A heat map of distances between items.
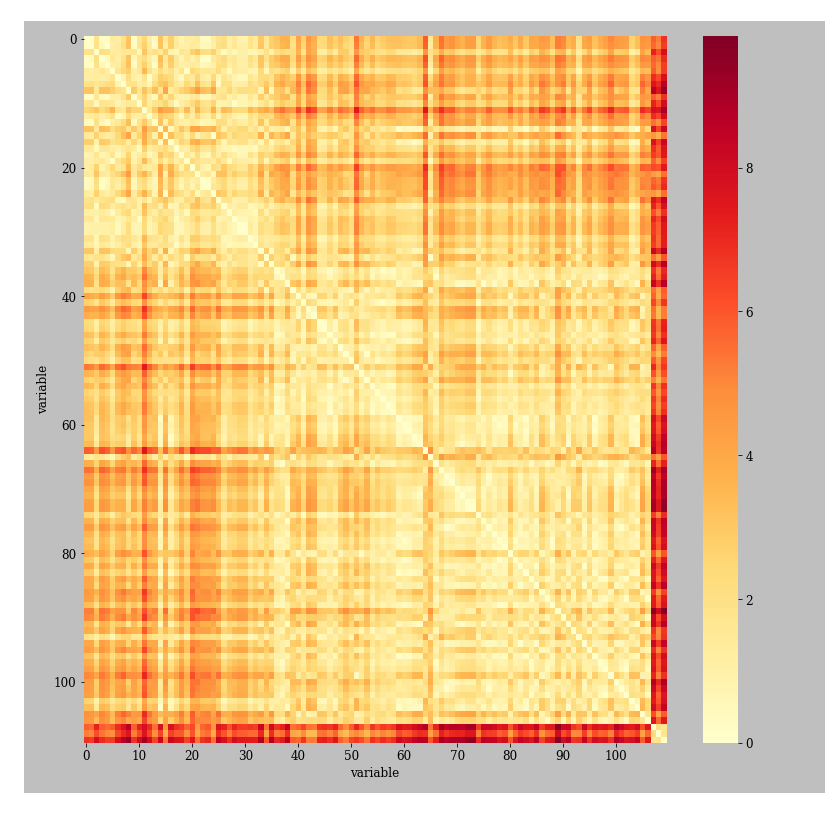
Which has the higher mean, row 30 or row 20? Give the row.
20
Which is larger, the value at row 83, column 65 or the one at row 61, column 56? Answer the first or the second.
the first
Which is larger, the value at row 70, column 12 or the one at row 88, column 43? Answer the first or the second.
the first
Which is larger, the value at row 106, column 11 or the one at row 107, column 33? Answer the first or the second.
the second
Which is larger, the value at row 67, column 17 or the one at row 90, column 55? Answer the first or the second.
the first
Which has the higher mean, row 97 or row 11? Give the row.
11
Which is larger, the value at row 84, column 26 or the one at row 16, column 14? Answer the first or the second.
the first
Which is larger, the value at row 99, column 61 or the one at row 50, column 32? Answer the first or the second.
the first
